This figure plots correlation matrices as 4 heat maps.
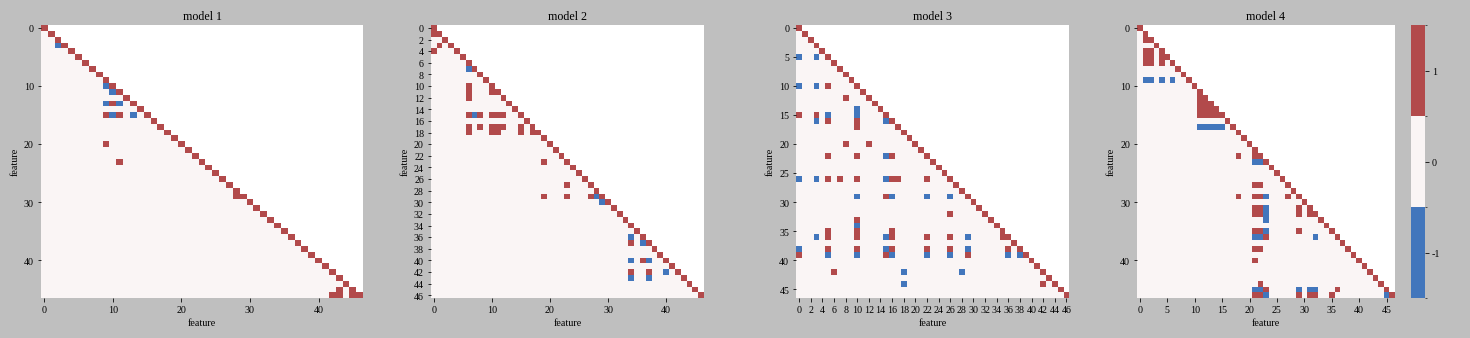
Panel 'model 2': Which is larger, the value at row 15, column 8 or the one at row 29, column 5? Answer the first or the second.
the first
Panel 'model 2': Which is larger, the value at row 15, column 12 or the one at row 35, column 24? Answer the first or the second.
the first
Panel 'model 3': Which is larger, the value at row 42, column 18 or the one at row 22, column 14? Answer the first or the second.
the second
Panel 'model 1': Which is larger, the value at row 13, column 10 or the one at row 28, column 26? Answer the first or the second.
the first
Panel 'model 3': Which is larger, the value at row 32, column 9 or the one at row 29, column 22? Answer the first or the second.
the first
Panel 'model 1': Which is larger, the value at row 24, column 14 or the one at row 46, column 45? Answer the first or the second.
the second
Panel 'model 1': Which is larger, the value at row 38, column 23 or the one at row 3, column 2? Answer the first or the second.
the first
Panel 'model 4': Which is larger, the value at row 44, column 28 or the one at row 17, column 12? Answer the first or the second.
the first
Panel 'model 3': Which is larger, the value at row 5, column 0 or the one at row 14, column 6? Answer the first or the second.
the second
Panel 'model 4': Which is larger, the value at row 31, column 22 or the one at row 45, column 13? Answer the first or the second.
the first
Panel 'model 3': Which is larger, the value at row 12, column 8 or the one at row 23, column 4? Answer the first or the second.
the first
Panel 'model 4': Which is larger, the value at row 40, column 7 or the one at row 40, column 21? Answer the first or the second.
the second
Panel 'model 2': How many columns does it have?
47
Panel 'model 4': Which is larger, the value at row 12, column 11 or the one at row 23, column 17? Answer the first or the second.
the first
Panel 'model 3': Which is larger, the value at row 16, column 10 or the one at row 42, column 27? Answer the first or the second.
the first
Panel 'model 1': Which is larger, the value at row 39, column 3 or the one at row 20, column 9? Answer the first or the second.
the second
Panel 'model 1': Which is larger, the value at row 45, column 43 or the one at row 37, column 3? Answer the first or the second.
the first
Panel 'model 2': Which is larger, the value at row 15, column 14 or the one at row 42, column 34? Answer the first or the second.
the second
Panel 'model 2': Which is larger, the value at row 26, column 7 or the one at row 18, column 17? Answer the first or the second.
the second
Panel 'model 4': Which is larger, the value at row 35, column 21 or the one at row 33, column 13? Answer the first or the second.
the first
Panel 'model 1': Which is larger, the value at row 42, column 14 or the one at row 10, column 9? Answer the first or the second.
the first
